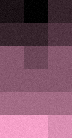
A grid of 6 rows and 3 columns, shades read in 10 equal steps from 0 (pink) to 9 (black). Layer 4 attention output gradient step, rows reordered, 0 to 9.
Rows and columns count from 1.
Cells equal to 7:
3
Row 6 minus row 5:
-3 -3 -2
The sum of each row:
24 20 13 12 9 1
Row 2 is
7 7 6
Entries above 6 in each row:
3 2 0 0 0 0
